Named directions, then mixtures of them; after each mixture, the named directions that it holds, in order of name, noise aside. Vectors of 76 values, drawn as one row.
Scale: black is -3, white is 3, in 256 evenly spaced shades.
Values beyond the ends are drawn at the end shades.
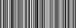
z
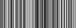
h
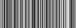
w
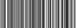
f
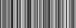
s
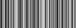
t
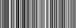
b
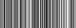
h, w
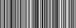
h, w, z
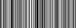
h, z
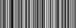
f, z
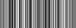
b, s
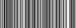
s, w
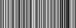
w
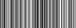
h, w, z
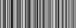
f, s, z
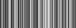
b, t, z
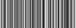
f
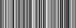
w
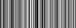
h, z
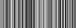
h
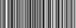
f, s
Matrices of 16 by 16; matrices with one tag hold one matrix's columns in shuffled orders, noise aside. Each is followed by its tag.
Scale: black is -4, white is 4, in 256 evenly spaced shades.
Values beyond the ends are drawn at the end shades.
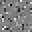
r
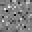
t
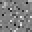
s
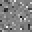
r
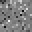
t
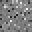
t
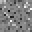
t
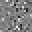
r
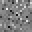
t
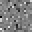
r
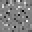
t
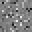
s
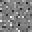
s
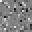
r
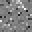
t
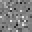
s
